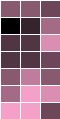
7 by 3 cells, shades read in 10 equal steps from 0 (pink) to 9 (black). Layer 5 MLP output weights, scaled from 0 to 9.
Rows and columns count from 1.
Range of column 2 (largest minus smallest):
7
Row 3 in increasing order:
1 6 6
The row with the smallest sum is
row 6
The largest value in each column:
9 7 5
